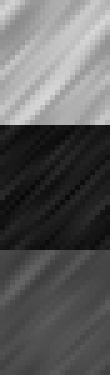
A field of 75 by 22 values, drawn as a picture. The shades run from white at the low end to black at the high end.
The table splits into 3 rows of 1 panel. Panel 1,1: low, slanting up to the right. Panel 2,1: very high, slanting up to the right, faint in contrast. Panel 3,1: high, slanting up to the right, faint in contrast.
